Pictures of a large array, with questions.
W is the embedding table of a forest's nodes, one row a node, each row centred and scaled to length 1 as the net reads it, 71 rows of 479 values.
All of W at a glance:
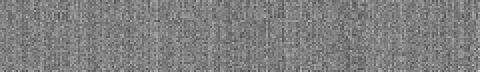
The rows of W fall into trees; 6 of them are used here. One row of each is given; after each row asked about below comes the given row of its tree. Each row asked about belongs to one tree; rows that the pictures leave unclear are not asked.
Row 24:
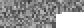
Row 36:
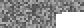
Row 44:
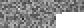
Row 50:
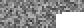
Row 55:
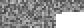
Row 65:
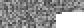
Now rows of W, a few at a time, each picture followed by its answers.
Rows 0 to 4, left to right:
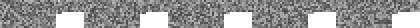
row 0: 36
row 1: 36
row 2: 36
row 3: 50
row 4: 65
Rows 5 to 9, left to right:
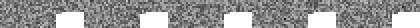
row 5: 50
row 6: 50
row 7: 36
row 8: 65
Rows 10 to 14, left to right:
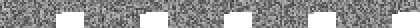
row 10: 24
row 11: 50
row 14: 65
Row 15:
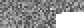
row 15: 65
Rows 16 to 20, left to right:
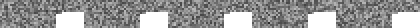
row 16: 65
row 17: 65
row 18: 36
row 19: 65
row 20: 50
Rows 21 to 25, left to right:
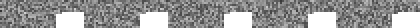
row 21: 50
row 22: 44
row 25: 36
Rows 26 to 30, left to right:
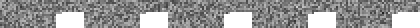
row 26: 50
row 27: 44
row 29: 50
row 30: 24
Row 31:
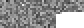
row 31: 50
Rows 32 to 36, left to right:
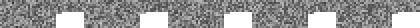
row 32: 36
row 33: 44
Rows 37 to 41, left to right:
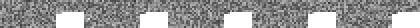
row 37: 24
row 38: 55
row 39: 65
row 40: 36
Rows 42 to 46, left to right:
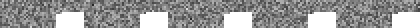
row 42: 55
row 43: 50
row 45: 36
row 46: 36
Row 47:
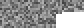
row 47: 65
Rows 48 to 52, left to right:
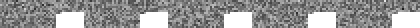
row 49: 65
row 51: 36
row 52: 55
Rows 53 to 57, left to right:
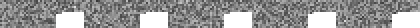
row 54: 50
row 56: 36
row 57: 65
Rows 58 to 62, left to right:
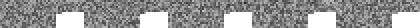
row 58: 36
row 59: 65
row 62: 50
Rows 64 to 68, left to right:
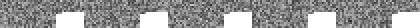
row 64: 65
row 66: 44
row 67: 55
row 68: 65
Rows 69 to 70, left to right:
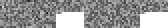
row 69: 24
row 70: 36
